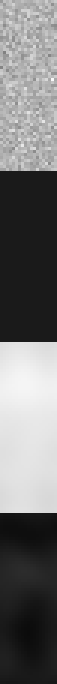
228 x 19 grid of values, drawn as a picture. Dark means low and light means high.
The table splits into 4 rows of 1 panel. Panel 1,1: high, fine-grained. Panel 2,1: very low, flat. Panel 3,1: very high, smooth, faint in contrast. Panel 4,1: very low, smooth, faint in contrast.
